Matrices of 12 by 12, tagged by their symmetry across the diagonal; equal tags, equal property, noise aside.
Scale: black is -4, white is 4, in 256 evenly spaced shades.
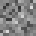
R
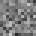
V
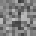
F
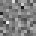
F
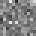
V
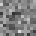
V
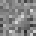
R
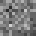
R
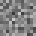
R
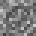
R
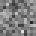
F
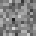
V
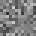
F
